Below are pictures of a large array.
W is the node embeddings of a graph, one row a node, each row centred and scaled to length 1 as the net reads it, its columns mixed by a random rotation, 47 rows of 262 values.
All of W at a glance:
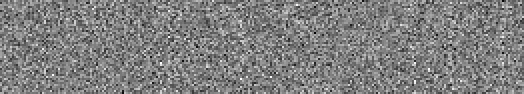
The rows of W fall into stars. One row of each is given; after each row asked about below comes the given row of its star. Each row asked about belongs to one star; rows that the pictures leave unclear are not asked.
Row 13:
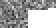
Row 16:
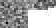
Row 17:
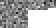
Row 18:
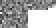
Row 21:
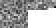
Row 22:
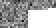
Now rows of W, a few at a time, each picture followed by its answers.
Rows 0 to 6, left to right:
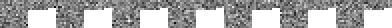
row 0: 21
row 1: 18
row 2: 17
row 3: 16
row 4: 21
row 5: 18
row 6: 21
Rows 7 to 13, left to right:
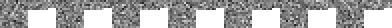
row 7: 21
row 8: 22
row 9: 18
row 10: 17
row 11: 17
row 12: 13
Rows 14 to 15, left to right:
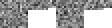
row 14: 16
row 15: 21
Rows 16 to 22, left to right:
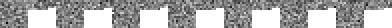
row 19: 22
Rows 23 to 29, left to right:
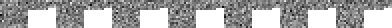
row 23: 18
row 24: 16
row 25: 22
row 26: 21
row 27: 18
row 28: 13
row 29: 18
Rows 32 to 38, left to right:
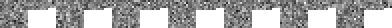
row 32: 16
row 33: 22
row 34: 17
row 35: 17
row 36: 16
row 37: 18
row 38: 21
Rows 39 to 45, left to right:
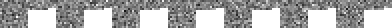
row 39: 13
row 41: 16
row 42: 22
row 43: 13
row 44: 17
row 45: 16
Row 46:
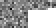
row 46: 16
